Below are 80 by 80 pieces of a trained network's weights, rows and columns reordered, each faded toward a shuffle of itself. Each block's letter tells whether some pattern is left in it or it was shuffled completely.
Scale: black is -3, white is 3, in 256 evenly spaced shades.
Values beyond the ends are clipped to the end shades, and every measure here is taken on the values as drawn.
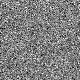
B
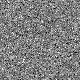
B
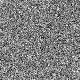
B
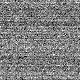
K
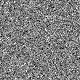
B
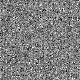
K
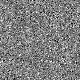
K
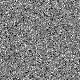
B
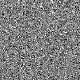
K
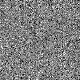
K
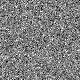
B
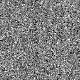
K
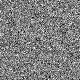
B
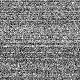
K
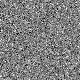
B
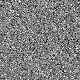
B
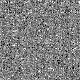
K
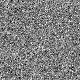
B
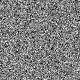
B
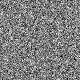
B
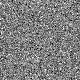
B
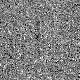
K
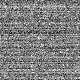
K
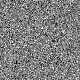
B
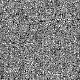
K
